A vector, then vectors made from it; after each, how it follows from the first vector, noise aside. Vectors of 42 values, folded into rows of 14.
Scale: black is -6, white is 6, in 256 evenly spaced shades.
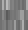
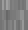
shrunk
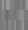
shrunk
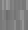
shrunk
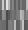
scaled up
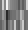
scaled up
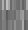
copied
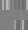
partly zeroed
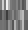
scaled up
